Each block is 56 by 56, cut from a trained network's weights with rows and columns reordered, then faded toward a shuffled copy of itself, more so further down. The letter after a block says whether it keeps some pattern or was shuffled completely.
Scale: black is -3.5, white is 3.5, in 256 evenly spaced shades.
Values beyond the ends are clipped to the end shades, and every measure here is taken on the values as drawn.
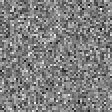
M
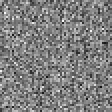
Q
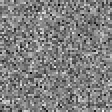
M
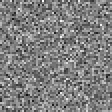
M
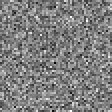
Q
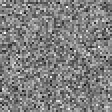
M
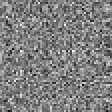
Q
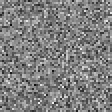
M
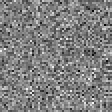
Q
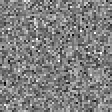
M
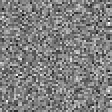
Q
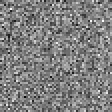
Q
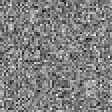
Q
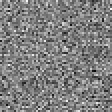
Q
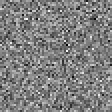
Q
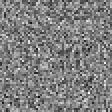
Q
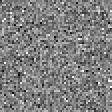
M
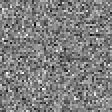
M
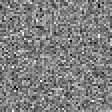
M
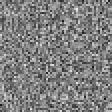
Q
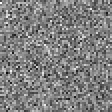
M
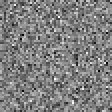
Q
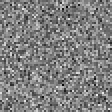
M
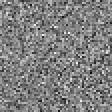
M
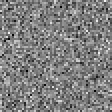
M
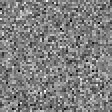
M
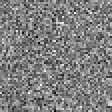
Q
